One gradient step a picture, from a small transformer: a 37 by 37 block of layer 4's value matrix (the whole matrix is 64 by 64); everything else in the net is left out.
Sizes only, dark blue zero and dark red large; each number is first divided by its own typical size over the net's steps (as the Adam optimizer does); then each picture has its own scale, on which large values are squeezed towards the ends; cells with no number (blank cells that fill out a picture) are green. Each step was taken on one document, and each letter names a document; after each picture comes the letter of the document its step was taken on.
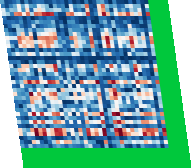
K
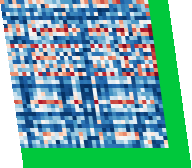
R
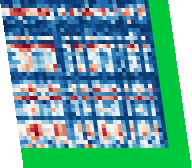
K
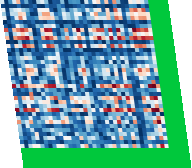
K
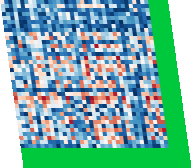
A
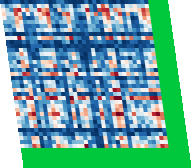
K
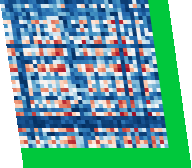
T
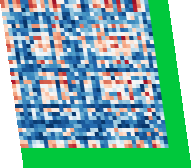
T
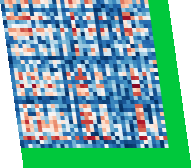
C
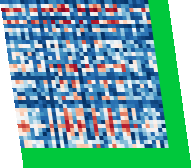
A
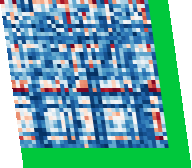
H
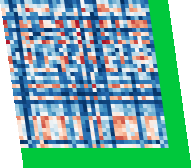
R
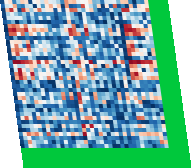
C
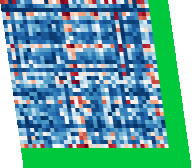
H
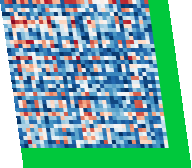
C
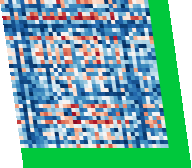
A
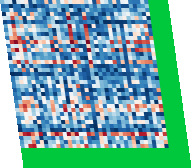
C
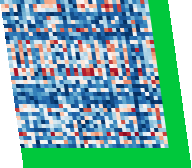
H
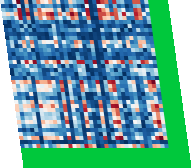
K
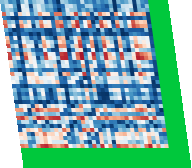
R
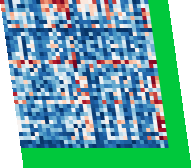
H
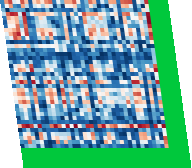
C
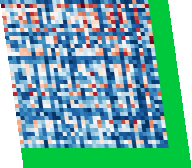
T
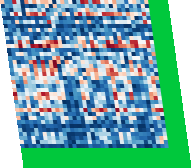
H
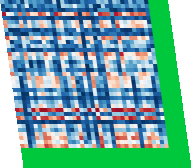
R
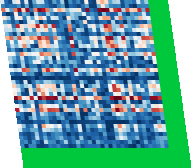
K
